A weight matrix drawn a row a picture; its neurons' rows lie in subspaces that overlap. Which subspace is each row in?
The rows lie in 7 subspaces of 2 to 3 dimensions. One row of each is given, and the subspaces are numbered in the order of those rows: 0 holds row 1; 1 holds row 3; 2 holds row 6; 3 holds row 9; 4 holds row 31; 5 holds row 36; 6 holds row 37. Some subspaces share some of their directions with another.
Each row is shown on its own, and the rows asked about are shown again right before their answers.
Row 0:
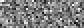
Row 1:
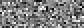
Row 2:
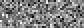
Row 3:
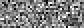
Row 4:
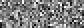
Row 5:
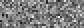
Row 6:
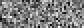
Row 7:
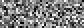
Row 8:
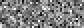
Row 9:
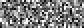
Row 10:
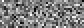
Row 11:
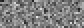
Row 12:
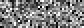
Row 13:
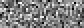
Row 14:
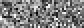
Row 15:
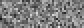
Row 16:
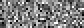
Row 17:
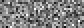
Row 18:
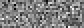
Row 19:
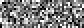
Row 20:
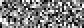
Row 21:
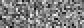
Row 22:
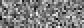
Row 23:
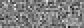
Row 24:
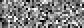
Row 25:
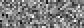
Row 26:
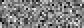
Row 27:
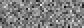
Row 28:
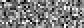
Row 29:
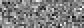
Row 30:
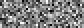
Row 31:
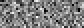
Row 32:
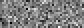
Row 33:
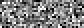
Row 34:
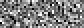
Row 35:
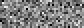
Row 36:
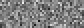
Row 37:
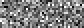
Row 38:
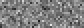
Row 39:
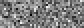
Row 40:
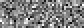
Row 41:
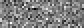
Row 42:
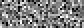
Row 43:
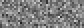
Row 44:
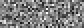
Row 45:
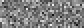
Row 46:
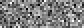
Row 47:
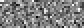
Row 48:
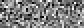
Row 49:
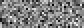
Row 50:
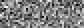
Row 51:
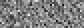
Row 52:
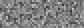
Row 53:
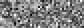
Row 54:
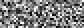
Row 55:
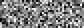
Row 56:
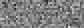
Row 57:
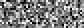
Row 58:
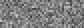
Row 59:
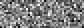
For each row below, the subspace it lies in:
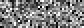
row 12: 2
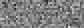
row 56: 1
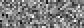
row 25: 3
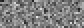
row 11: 4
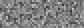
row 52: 6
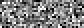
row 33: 0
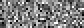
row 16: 5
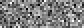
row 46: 4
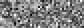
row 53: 2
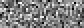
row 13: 6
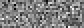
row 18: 1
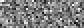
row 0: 4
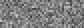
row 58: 5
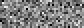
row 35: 6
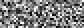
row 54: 0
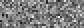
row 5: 3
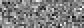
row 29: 0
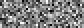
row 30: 3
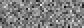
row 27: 4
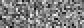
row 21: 0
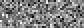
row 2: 3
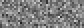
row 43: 3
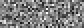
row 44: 1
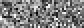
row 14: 2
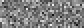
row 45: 6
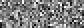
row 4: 5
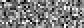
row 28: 3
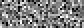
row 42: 3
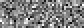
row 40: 3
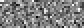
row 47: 4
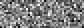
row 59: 4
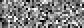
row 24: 5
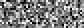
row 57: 3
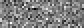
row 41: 5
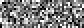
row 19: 0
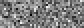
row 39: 2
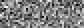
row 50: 6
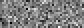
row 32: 5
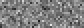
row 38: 5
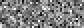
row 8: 5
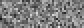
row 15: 2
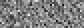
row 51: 4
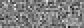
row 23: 1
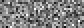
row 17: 0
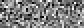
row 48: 6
